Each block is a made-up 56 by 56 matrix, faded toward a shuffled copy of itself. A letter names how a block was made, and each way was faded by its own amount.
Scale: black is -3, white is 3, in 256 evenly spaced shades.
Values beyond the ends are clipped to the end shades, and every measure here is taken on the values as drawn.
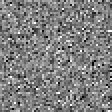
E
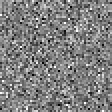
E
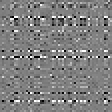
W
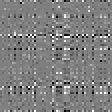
W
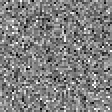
E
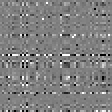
W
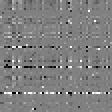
W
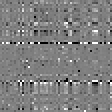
W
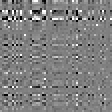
W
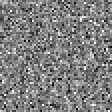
E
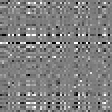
W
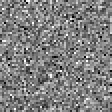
E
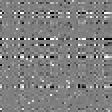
W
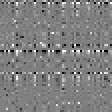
W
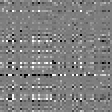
W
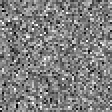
E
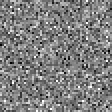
E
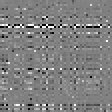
W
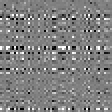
W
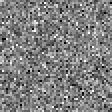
E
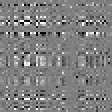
W
